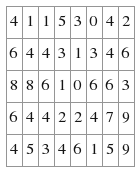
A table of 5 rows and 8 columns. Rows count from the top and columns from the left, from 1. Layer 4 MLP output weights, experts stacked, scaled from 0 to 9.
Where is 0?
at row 1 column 6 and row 3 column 5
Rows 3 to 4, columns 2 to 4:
8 6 1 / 4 4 2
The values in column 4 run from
1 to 5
